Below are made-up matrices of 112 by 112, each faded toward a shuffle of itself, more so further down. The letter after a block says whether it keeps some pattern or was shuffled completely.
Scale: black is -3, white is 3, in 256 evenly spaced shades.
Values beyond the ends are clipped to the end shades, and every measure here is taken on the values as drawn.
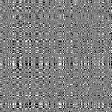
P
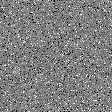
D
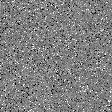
D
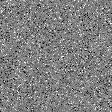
D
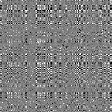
P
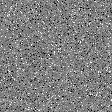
D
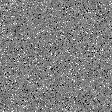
D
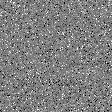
D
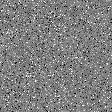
D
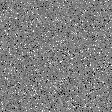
D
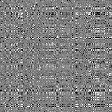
P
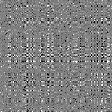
P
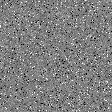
D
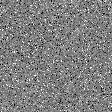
D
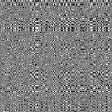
P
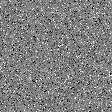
D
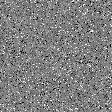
D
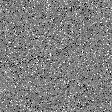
D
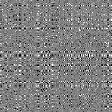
P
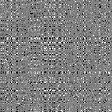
P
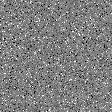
D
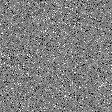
D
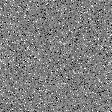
D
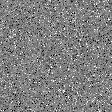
D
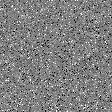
D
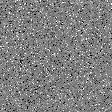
D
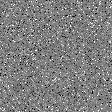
D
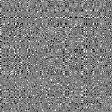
P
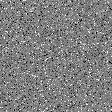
D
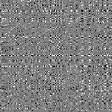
P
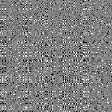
P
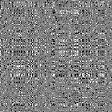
P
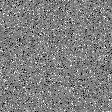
D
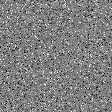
D
